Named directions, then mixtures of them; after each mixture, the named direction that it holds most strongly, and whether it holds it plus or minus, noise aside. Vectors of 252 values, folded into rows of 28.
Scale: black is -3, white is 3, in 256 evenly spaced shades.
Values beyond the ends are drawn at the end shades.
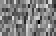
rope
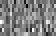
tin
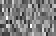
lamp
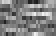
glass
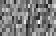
rope, minus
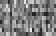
tin, minus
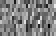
rope, minus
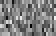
lamp, minus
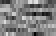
glass, minus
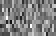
lamp, plus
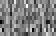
tin, minus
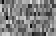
lamp, minus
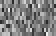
lamp, minus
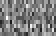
tin, minus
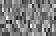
lamp, plus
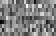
tin, minus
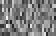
lamp, plus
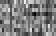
tin, minus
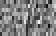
rope, minus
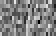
rope, plus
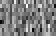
tin, minus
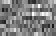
glass, plus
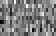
tin, minus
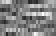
glass, plus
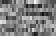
glass, minus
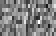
rope, minus
